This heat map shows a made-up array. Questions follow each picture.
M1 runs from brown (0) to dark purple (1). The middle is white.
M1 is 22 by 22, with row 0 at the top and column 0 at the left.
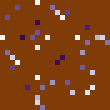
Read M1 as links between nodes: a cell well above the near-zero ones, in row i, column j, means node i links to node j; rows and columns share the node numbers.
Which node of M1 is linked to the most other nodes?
node 7
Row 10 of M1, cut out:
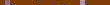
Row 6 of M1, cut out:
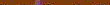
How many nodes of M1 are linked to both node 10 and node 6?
0
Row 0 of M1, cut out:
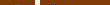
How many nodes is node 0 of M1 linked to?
1
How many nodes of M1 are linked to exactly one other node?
10
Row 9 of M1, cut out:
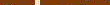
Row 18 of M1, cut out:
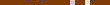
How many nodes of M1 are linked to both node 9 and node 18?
0
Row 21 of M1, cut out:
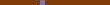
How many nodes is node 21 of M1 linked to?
1
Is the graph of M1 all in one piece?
no
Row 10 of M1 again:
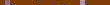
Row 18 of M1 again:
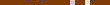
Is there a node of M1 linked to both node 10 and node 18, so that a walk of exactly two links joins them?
no
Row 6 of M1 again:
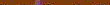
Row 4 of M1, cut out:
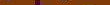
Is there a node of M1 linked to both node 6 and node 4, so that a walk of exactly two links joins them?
yes
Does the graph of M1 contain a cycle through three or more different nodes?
yes
